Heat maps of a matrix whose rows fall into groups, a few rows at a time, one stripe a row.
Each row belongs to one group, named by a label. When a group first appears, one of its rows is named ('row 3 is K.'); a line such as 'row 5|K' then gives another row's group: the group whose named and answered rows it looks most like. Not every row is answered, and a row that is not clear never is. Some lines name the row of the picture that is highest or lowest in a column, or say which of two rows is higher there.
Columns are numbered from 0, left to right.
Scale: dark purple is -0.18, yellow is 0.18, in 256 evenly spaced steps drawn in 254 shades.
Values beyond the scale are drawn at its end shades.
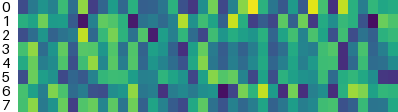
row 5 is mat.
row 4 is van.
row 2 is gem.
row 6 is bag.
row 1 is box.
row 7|van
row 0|bag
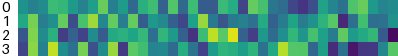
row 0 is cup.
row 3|gem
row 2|mat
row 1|van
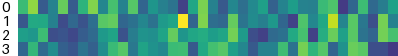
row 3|mat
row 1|box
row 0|van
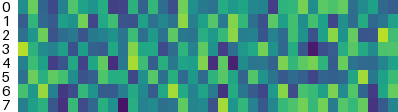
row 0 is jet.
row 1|gem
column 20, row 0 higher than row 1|Yes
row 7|jet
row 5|cup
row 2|box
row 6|box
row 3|bag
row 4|jet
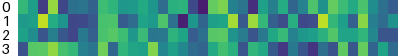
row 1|cup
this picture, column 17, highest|1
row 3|cup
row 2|mat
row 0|mat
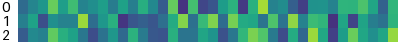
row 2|bag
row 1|gem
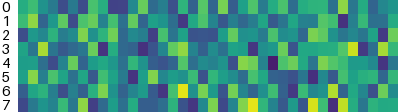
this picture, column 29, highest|7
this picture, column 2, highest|3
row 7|bag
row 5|cup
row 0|jet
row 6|box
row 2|gem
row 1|van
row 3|box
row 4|jet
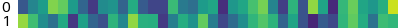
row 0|bag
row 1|bag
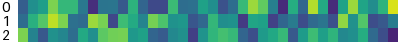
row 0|bag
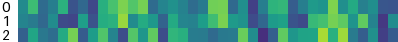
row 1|mat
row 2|jet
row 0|mat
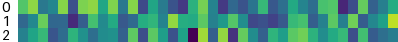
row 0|van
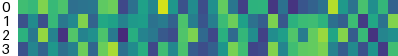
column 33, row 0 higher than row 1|No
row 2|jet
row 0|cup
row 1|gem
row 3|gem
